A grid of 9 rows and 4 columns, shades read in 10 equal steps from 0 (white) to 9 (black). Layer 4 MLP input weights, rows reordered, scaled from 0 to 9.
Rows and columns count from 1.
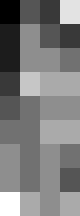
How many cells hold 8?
2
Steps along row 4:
down up same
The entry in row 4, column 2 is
2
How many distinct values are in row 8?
3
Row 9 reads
0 3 4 3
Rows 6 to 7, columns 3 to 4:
3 3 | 4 5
